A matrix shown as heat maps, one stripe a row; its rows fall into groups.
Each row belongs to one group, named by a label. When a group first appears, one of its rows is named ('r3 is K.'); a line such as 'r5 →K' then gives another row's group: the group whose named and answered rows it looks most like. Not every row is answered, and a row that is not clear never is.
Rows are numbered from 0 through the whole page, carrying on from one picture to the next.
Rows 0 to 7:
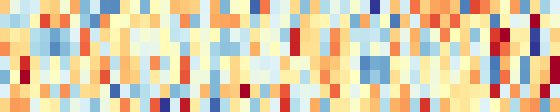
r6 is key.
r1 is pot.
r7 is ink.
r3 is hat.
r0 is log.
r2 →hat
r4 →ink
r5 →ink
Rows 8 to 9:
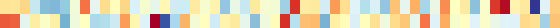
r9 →ink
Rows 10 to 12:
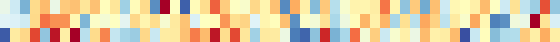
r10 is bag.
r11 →pot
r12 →pot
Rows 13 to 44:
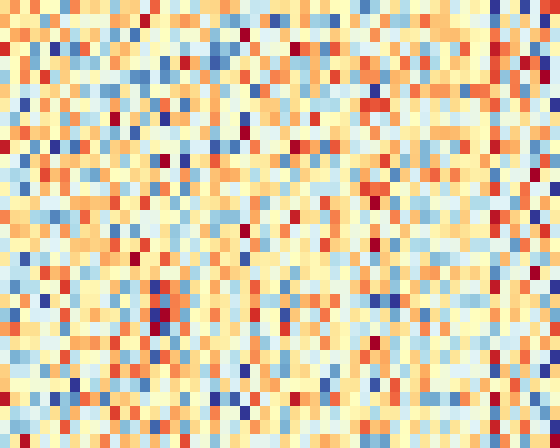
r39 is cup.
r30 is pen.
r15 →key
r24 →bag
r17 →ink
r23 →hat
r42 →cup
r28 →hat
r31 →cup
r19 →log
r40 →log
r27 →pen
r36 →ink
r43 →bag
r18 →key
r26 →bag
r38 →bag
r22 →key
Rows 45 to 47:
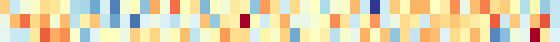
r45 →log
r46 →key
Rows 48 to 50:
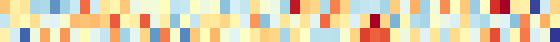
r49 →pen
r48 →hat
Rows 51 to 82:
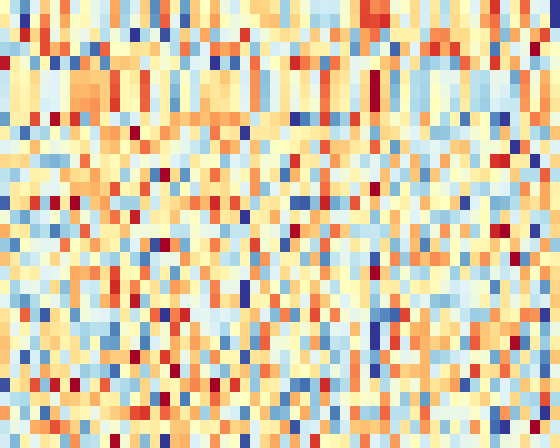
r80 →cup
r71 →cup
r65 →pot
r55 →hat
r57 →pen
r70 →pen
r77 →log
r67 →hat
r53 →key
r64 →pen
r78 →pot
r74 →log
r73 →ink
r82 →cup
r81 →pot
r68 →bag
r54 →pot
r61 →pen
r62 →hat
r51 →bag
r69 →log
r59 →pot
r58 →pen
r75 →log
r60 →cup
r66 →cup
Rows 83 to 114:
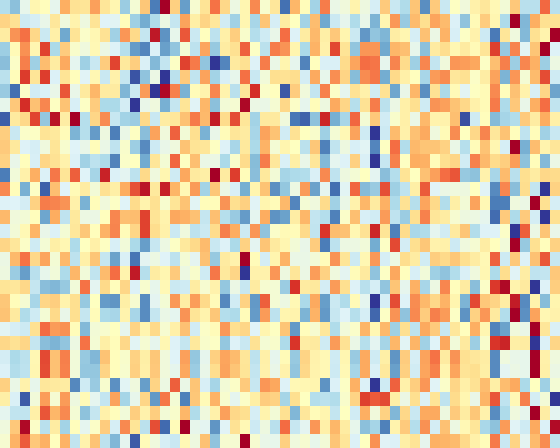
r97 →pot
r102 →cup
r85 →ink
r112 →pot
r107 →hat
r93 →log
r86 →key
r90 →key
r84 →log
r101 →key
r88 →key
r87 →ink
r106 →pot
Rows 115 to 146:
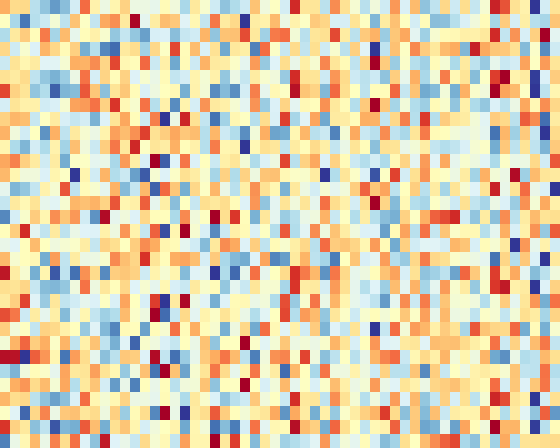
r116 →cup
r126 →ink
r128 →bag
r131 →ink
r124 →cup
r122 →pen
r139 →key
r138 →log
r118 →log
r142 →key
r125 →cup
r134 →hat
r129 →pen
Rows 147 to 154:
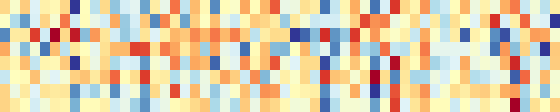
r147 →log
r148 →bag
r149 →pot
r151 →log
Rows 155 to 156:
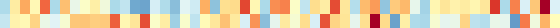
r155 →key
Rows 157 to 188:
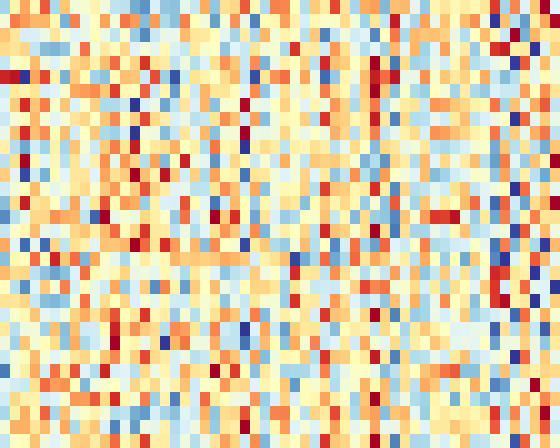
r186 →key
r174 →cup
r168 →ink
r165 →pen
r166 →key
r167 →cup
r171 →ink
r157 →key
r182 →pen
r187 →key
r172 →pot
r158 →ink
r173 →pen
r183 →pot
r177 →bag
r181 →cup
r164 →key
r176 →hat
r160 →hat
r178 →hat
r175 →pot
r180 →cup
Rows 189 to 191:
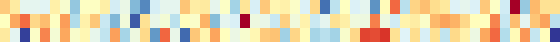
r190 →key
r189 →log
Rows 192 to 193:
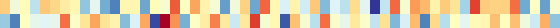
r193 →bag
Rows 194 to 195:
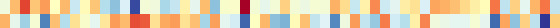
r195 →cup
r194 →key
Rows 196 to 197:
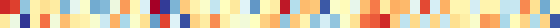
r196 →ink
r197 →bag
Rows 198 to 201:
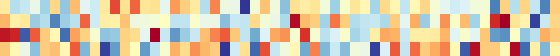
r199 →hat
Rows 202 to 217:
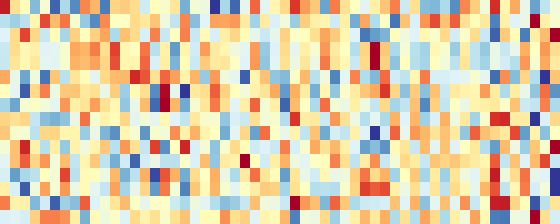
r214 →bag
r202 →hat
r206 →pen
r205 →pen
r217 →pot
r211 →log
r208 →bag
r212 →ink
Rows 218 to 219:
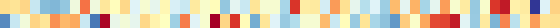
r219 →pot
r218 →hat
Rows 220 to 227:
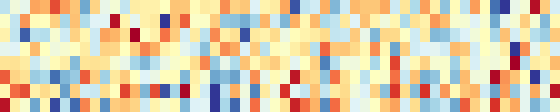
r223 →pen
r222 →cup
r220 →pot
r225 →hat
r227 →hat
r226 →ink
